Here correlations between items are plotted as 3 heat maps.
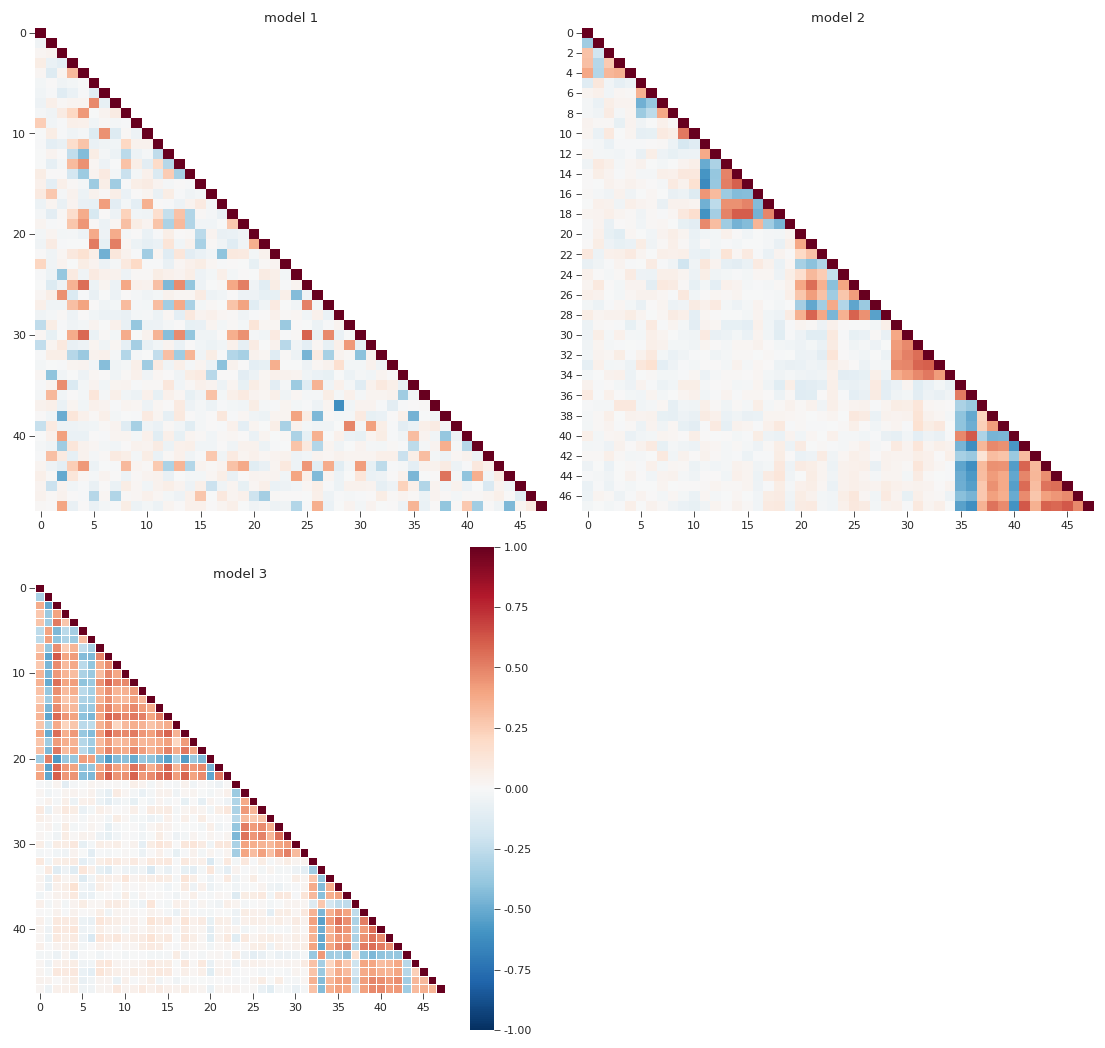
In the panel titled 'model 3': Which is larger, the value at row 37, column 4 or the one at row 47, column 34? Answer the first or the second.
the second
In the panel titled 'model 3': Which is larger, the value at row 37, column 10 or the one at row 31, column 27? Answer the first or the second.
the second
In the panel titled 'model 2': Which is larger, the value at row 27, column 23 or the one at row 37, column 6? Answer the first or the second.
the first
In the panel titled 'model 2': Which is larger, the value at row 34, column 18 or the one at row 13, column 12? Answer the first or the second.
the first
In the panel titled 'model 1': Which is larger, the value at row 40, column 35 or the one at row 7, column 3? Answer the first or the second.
the first
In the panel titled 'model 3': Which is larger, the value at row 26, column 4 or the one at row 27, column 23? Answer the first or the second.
the first
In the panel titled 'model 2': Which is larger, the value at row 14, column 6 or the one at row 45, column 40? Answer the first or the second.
the first
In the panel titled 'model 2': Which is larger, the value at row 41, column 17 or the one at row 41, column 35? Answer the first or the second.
the first
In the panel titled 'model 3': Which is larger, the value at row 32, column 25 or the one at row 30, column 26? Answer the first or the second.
the second
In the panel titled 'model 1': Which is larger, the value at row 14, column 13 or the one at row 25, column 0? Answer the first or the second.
the second
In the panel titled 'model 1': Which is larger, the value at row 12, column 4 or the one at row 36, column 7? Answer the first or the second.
the second
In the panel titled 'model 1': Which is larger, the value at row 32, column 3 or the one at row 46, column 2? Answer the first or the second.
the second
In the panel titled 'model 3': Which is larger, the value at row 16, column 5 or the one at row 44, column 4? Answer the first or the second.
the second
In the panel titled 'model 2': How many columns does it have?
48
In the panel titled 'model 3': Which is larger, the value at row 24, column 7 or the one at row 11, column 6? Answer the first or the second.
the first
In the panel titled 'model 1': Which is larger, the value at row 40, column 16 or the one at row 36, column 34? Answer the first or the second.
the first
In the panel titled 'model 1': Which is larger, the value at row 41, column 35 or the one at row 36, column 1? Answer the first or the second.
the second
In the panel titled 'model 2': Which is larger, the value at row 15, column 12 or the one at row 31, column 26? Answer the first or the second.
the second
